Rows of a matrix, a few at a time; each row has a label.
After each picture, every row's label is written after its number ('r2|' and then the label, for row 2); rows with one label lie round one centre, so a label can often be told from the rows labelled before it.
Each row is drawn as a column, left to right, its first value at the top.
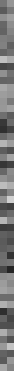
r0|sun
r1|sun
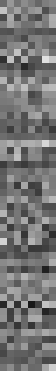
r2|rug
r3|sun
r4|rug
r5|sun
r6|rug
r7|rug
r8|sun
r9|sun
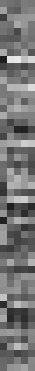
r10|rug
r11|sun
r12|sun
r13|sun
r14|sun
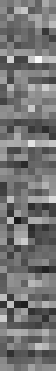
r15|rug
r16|sun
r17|rug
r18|rug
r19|sun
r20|sun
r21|sun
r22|sun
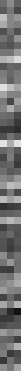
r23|sun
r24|sun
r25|sun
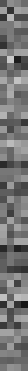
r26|rug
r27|sun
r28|rug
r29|rug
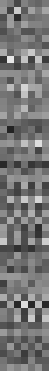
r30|rug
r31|sun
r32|rug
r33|sun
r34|rug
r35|sun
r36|rug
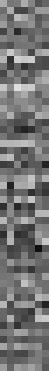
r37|sun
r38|rug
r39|sun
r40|sun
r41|sun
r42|rug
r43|rug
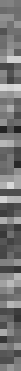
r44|sun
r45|sun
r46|sun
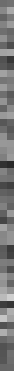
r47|rug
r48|rug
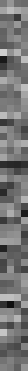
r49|rug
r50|rug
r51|rug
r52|sun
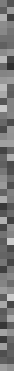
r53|sun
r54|rug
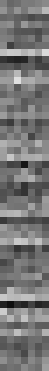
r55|rug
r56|rug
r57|rug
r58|rug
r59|rug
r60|rug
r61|rug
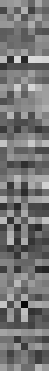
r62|sun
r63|rug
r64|sun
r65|rug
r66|sun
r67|sun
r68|sun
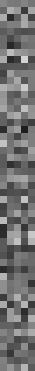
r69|sun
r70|rug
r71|rug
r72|sun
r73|rug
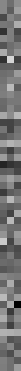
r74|rug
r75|sun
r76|rug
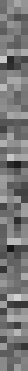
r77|sun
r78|rug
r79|rug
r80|rug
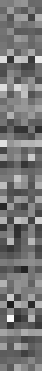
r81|sun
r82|rug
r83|sun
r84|sun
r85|rug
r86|sun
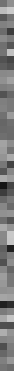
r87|rug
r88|rug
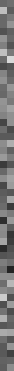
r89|rug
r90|sun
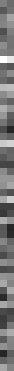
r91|sun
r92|sun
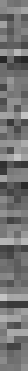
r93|rug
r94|rug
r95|rug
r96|rug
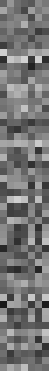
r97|rug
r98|sun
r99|sun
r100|sun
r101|rug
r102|sun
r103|rug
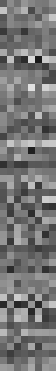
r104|rug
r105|sun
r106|rug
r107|rug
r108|sun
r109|rug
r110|sun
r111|sun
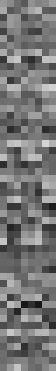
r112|rug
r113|sun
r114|sun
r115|rug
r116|rug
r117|rug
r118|sun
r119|sun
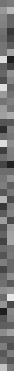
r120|sun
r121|rug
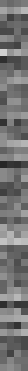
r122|rug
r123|rug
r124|rug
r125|rug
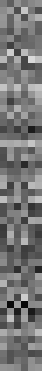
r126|sun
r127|rug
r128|sun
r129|rug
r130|sun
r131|sun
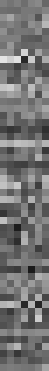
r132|sun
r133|sun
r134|sun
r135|rug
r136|sun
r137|rug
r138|sun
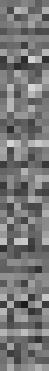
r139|rug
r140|sun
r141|rug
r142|rug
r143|sun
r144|sun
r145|rug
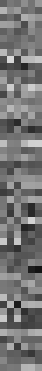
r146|rug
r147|sun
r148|rug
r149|sun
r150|sun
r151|sun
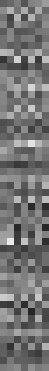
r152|rug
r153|rug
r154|sun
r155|rug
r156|sun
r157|rug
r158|sun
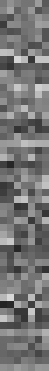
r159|rug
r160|rug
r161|sun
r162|sun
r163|rug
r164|sun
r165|sun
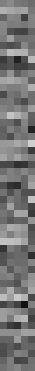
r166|rug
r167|rug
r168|rug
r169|rug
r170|sun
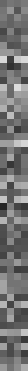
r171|sun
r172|rug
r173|sun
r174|sun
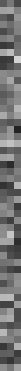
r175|rug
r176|rug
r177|sun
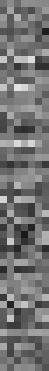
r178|sun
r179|rug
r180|sun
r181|sun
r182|sun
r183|rug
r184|rug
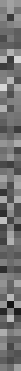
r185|sun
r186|rug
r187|sun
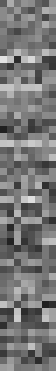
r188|sun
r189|sun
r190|rug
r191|sun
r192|sun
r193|sun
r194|rug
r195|rug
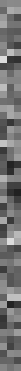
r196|sun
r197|rug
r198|rug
